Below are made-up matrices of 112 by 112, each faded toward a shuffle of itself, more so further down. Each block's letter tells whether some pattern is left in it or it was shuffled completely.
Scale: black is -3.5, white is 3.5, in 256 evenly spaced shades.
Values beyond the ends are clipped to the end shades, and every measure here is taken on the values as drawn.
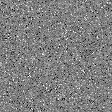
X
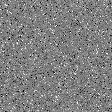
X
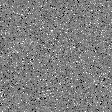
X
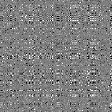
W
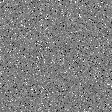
X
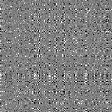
W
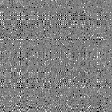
W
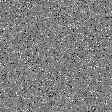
X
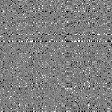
W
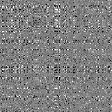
W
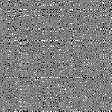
W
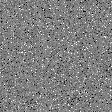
X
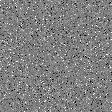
X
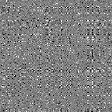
W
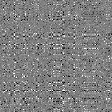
W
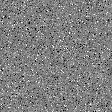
X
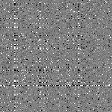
W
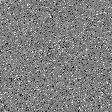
X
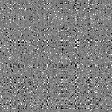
W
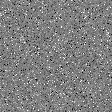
X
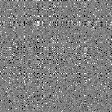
W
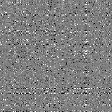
W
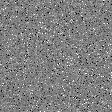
X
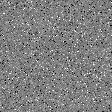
X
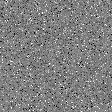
X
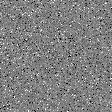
X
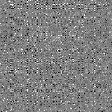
W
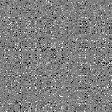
W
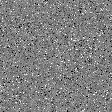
X
